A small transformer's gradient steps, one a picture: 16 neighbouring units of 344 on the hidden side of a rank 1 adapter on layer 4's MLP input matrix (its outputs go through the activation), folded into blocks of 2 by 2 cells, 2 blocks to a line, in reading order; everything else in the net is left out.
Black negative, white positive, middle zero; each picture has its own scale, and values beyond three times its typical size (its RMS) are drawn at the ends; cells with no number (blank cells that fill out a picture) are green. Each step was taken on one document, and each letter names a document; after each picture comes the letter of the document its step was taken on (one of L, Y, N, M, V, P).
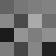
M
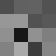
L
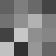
M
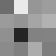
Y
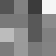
L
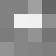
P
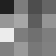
L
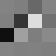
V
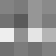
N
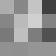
P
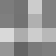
N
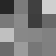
L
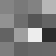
M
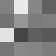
Y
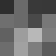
L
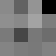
Y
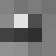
N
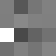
N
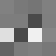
N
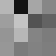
Y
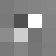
V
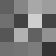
V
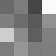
L
